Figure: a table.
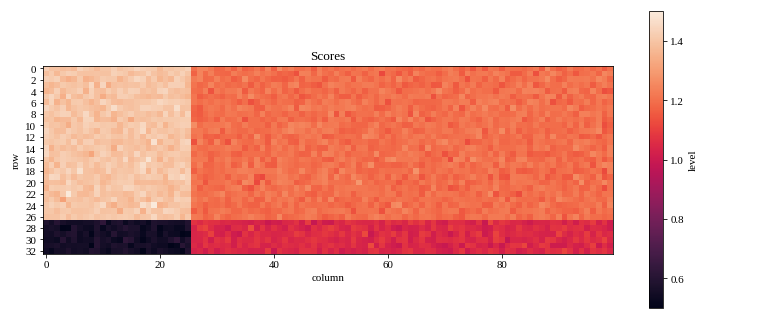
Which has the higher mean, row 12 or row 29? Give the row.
12
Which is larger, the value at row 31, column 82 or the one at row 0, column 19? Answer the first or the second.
the second
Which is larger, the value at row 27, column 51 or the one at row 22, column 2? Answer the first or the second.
the second
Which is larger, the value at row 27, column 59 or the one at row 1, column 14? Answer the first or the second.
the second
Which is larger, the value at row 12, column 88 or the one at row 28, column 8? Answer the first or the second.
the first
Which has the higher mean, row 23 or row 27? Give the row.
23
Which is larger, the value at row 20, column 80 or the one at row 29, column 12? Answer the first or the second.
the first
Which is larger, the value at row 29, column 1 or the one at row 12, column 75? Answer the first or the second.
the second
